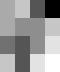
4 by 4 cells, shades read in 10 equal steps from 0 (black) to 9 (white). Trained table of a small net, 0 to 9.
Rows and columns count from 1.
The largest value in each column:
7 7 8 9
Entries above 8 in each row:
0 0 0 1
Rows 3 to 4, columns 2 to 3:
3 5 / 3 8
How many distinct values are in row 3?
4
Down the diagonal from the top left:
6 5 5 9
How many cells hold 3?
3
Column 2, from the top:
7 5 3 3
